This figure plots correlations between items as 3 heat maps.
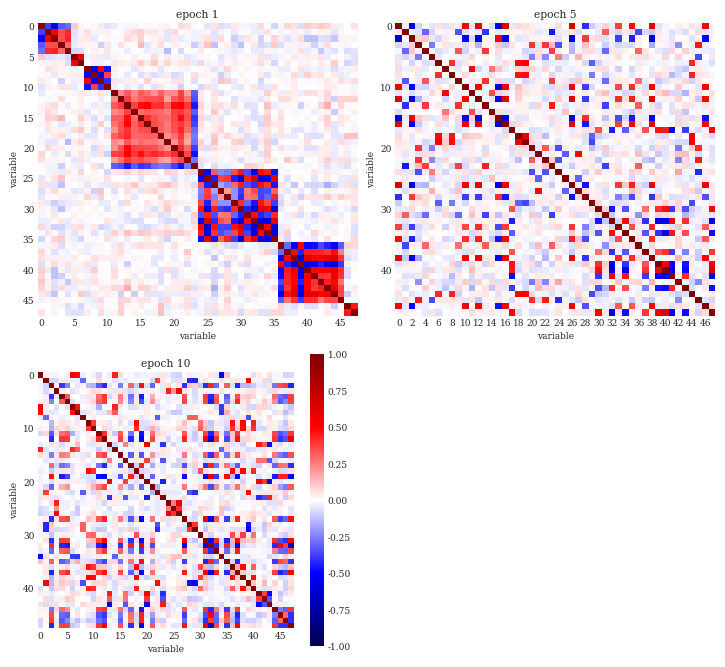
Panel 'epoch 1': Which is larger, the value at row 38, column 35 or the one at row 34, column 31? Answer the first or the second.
the first
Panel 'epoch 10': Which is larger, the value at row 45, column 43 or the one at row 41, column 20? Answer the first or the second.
the second
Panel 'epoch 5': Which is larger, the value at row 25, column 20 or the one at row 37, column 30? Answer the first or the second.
the second
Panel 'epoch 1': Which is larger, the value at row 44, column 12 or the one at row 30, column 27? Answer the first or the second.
the first
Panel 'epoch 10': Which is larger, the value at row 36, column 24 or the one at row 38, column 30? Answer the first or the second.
the second
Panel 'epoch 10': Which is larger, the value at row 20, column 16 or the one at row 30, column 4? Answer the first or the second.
the first
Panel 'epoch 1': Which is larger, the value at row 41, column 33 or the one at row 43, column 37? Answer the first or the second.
the second
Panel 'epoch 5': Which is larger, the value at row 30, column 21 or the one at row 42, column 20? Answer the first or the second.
the first
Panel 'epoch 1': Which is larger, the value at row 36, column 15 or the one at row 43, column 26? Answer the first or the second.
the first
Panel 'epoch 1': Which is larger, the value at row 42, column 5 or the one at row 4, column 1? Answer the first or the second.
the second
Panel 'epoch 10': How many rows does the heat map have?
48
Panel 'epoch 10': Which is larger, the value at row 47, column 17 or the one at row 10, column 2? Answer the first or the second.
the second
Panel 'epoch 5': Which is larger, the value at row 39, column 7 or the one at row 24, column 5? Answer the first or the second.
the second
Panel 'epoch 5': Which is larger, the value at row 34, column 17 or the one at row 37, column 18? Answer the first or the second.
the second
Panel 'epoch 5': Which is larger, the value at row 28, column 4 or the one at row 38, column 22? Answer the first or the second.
the first
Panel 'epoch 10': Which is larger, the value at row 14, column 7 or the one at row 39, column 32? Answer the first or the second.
the first
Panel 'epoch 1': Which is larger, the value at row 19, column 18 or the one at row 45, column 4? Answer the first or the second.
the first
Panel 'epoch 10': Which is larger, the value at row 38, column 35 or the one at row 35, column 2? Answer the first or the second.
the second
